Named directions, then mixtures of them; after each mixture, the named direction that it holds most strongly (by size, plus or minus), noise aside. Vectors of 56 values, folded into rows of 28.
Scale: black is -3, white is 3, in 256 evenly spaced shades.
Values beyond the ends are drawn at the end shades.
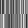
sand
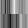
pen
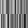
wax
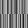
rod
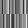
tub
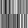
rod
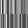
wax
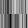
pen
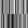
tub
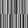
rod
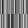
tub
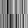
rod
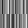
tub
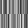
rod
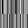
rod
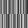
rod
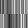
sand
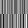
rod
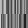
wax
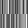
tub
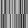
sand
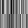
sand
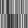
sand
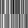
sand
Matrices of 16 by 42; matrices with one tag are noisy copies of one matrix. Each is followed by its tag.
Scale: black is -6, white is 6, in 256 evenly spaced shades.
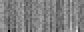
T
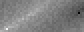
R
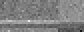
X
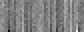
T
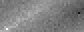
R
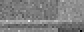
X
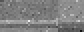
X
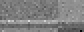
X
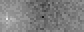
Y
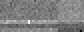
X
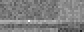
X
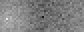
Y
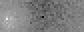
Y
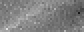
R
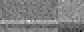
X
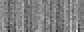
T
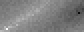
R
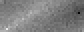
R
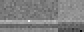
X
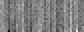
T
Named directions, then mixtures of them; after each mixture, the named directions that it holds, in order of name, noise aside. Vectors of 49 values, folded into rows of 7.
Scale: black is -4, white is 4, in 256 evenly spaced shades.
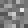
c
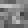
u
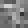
c, u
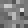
c, u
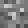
c, u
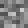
c, u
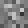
c, u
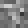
c, u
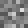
c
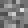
c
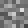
c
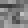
u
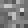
c, u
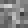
c, u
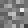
c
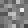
c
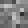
c, u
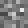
c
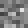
c, u
